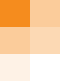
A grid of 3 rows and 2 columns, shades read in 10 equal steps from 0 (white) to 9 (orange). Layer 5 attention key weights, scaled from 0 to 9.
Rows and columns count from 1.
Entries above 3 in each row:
2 1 0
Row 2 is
4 3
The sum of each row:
13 7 1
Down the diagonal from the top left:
9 3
